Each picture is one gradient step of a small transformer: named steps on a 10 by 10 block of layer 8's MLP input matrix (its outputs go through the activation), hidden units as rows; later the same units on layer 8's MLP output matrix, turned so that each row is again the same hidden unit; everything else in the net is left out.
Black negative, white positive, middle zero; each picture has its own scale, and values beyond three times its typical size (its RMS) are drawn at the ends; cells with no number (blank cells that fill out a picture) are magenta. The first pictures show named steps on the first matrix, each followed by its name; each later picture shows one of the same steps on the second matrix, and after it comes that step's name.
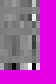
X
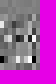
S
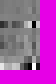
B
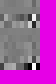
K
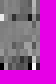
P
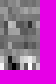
B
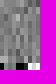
K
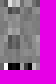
X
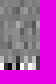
B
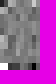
X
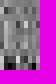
B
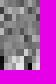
P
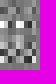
S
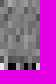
K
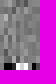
K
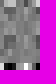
X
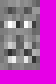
S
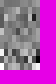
P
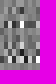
S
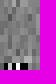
K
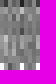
X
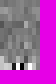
B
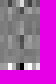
X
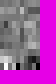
B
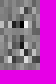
S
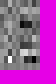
S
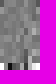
K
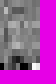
B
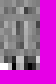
B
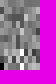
P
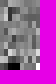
P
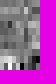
B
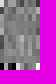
X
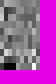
P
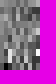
P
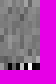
K
